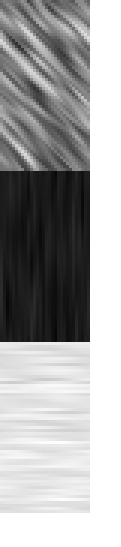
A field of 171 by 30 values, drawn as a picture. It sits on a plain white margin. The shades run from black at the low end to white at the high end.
The table splits into 3 rows of 1 panel. Panel 1,1: middling, slanting down to the right, strong in contrast. Panel 2,1: very low, streaked downward, faint in contrast. Panel 3,1: very high, streaked across, faint in contrast.
